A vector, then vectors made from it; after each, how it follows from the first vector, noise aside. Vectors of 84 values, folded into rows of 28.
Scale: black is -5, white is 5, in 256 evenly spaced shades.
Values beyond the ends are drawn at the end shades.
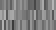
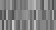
negated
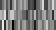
scaled up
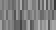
wrapped around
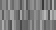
reversed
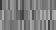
wrapped around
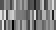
scaled up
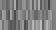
wrapped around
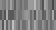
negated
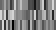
scaled up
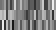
scaled up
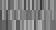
wrapped around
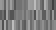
negated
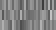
reversed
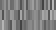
reversed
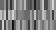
scaled up
